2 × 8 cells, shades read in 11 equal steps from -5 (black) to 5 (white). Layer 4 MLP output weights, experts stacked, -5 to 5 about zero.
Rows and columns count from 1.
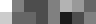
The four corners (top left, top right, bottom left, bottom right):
5 -1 3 0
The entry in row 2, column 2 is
-1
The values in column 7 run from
-2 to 1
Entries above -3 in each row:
8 7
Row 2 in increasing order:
-4 -2 -2 -1 -1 0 0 3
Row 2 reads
3 -1 -1 -2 0 -4 -2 0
